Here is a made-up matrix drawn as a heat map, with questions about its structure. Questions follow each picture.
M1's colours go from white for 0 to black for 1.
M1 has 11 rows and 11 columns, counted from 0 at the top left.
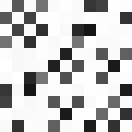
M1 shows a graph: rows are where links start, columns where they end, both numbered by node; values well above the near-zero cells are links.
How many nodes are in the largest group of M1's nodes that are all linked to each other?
3
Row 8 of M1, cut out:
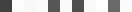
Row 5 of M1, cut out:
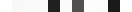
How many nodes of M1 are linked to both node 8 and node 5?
3
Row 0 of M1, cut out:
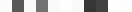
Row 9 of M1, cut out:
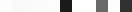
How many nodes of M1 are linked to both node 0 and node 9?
1
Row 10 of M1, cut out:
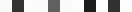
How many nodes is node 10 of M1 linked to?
4
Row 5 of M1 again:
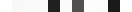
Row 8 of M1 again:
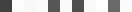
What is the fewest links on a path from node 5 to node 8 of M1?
2
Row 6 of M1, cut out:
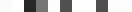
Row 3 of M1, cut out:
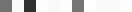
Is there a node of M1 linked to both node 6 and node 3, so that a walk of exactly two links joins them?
yes
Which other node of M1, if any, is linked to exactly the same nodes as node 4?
node 9
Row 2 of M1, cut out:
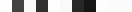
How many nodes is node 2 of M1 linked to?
4
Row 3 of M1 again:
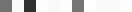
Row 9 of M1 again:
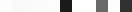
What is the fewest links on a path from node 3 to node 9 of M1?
3
